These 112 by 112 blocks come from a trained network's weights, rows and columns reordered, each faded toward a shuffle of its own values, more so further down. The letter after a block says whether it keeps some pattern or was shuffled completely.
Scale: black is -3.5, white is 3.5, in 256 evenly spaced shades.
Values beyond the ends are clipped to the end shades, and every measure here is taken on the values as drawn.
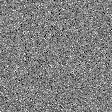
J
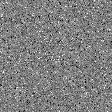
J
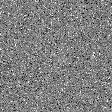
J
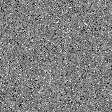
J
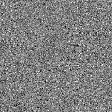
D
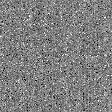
D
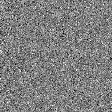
D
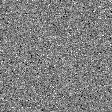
J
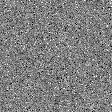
J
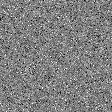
J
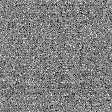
D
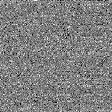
D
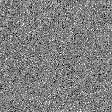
D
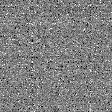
D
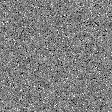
J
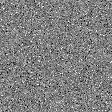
J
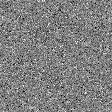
J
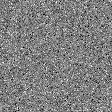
J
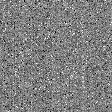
D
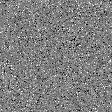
J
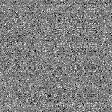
D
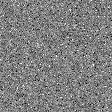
J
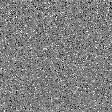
D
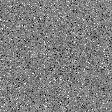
D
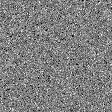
J
